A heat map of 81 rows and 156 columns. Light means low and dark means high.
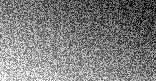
The field climbs toward the top right. No row or column stands out. The ninth with the lowest average is the bottom left. The top right is the ninth with the highest average.
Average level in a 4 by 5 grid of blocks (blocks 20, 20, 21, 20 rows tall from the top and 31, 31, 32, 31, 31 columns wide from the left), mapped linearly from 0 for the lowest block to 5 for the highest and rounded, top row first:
3 3 4 4 5 | 2 2 3 4 4 | 1 2 2 3 3 | 0 1 1 2 3
